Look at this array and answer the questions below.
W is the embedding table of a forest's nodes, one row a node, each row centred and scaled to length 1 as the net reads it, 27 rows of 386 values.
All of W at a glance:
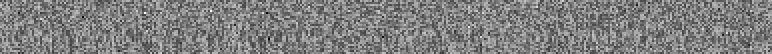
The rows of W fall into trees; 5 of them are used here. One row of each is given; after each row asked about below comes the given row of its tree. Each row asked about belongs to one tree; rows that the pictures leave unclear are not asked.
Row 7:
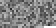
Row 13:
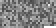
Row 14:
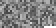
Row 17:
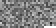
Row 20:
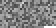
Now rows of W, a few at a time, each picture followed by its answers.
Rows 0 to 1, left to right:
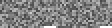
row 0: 20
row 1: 17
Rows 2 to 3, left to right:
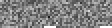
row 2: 13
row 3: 17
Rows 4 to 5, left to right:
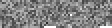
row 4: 14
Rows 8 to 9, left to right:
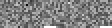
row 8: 13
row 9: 7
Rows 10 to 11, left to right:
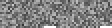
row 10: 20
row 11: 13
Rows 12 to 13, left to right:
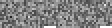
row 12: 14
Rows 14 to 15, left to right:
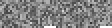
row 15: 17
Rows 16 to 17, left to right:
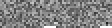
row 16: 17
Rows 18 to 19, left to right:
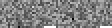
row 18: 20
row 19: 20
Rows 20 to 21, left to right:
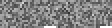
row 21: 14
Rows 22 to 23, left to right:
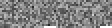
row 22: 7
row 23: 14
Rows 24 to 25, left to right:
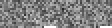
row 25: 14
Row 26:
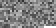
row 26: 7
